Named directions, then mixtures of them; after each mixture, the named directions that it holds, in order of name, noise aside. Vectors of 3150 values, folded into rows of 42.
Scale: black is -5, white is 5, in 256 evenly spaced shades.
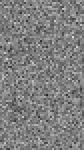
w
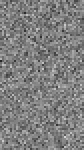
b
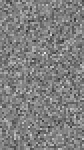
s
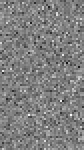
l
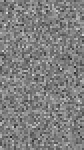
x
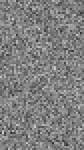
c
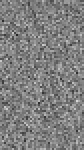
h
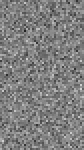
b, w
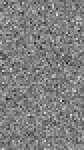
l, x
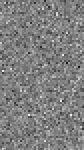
l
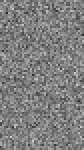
x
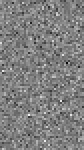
l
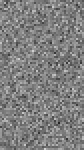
l, s, x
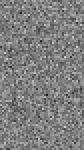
w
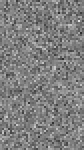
b, c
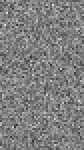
x
